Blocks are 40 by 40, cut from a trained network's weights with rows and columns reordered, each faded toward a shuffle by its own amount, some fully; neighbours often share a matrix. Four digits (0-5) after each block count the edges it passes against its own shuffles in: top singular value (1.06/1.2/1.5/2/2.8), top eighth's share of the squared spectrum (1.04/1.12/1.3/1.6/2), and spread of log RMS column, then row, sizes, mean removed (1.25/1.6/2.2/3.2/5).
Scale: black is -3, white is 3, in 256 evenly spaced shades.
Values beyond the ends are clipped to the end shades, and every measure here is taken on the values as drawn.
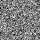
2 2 0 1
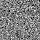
0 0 0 0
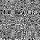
3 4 1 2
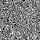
1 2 0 0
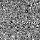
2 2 0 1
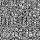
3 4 0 1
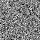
0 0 0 0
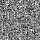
1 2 0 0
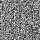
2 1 0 0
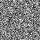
1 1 0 0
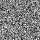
0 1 0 0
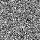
1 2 0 0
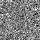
1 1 1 0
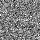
0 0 0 0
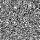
2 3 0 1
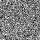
0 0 0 0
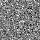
1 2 0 0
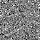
1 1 0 0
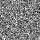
0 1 0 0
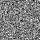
0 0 0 0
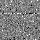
2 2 0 1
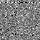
3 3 0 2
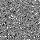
1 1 0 0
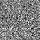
3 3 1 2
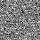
1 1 0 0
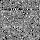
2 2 0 1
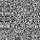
3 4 1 2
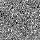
1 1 1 0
